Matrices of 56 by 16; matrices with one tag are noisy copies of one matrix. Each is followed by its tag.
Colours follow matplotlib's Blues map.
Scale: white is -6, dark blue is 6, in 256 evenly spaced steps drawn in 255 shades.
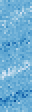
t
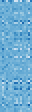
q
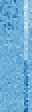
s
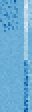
s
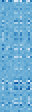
q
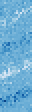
t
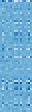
q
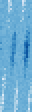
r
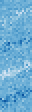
t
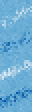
t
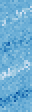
t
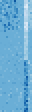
s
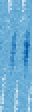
r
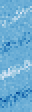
t
